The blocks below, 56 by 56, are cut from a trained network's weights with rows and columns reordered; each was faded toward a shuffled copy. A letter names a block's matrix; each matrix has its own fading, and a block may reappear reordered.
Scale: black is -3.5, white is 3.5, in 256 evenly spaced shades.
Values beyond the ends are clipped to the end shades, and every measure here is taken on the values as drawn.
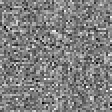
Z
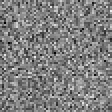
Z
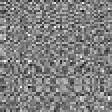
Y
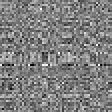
Y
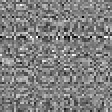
Y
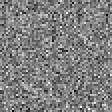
Z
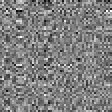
Y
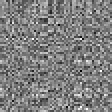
Y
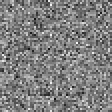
Z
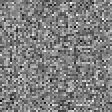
Z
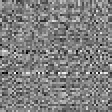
Y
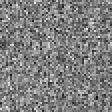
Z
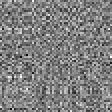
Y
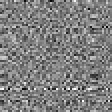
Y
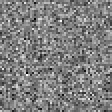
Z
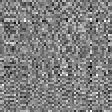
Y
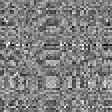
Y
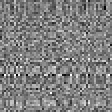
Y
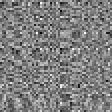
Y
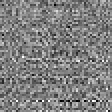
Y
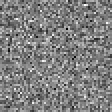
Z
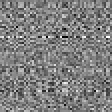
Y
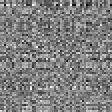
Y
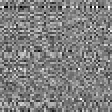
Y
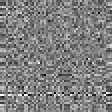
Y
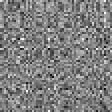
Y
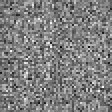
Z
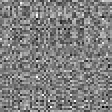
Y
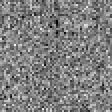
Z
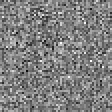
Z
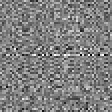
Y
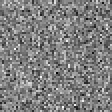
Z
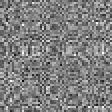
Y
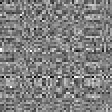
Y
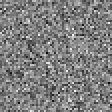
Z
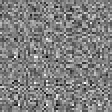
Y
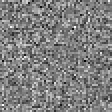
Z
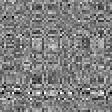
Y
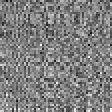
Y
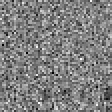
Z
